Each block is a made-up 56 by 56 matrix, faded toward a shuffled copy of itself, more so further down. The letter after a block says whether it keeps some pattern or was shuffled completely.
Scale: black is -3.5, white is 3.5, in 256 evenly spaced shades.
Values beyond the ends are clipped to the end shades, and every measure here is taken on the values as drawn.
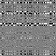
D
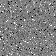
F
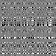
D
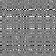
D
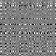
D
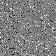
F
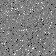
F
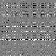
D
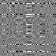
D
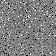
F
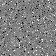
F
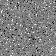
F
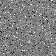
F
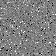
F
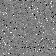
F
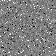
F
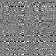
D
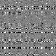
D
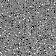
F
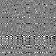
D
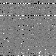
D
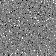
F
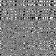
D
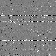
D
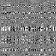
D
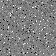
F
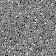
F
